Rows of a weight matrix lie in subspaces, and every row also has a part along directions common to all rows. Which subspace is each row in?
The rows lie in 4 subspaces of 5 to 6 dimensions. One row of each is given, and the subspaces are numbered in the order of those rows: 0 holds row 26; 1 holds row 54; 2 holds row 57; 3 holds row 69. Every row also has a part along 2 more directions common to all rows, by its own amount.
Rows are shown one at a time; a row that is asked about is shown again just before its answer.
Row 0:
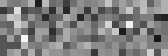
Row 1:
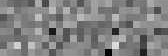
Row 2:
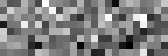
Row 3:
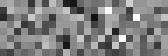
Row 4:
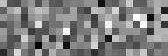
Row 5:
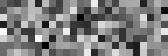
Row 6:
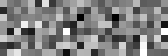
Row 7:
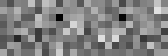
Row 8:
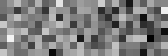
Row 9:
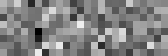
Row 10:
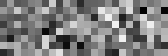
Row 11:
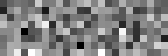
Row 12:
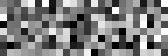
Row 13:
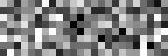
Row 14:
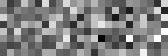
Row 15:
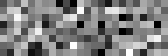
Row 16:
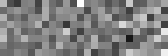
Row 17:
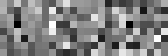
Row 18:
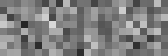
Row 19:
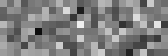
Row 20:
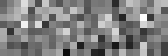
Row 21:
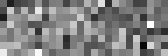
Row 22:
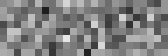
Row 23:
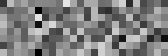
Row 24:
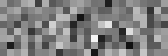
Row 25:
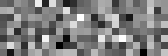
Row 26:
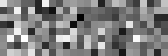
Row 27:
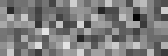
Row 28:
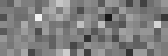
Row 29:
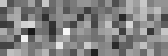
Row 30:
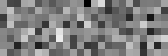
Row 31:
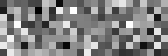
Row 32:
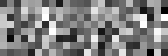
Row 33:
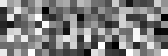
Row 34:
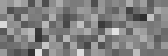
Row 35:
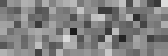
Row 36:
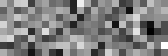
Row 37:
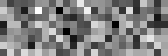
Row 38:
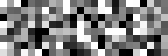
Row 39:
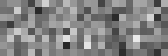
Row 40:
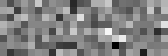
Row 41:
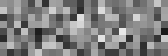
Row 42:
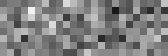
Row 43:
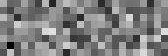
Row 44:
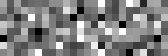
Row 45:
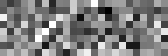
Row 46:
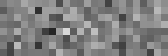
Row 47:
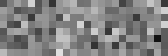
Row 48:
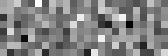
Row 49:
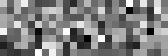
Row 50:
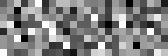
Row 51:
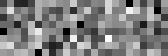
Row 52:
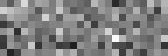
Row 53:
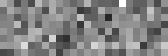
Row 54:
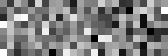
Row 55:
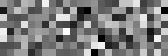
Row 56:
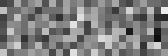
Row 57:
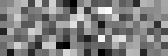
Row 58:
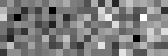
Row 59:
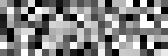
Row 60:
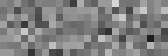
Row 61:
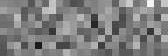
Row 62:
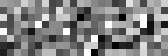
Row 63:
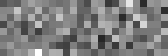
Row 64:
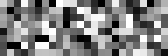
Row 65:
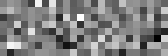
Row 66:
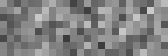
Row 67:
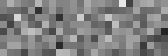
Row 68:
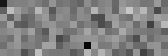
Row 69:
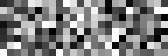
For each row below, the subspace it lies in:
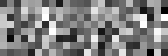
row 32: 0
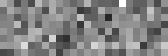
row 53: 3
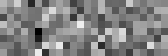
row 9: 2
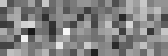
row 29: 0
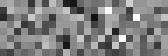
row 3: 3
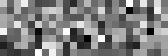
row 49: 2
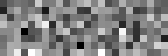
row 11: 1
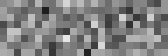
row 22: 0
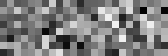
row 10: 1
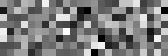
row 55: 3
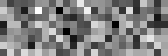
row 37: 3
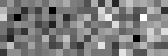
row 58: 1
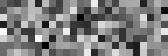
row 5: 2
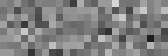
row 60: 1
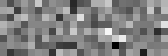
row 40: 1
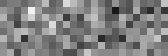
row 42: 0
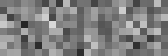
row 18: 0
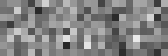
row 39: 0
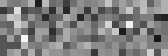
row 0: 0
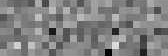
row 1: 2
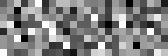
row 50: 0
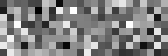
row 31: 0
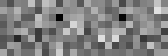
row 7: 3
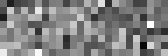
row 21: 1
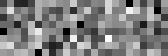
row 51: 2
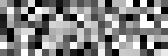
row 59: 1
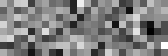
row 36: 1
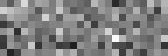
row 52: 1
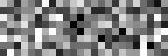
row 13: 3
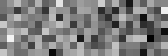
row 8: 1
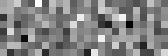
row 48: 0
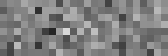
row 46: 3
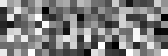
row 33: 0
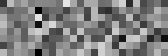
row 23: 3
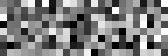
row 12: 1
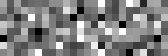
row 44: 2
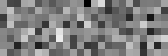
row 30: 1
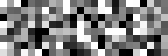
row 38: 2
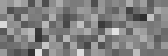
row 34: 2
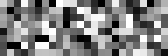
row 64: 2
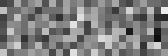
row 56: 3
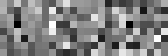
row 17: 0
